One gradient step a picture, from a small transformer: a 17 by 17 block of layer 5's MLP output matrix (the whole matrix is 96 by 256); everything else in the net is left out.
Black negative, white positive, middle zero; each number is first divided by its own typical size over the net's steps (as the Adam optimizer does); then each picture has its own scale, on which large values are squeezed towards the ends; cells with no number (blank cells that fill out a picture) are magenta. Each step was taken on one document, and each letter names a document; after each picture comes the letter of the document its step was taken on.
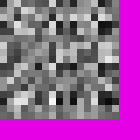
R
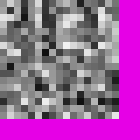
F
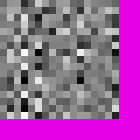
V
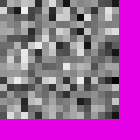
V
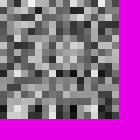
R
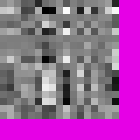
V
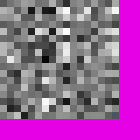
V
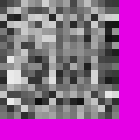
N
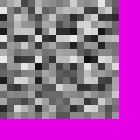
R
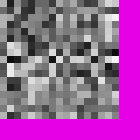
N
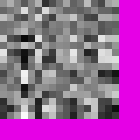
F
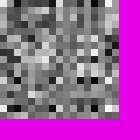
N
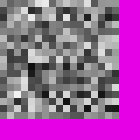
R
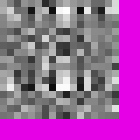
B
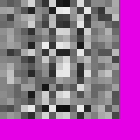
B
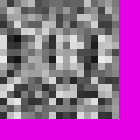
R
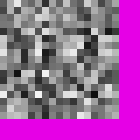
F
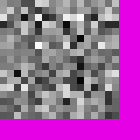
V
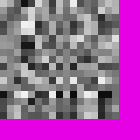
R
